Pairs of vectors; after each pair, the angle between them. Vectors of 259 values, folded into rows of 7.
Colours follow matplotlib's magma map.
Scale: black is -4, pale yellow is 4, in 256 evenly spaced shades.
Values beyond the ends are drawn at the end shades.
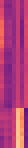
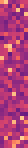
orthogonal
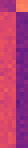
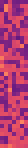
orthogonal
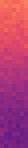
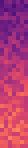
nearly opposite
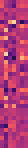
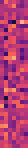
nearly opposite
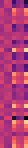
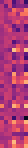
nearly parallel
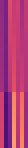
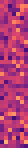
orthogonal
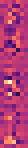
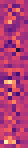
nearly parallel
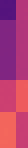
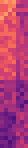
nearly opposite
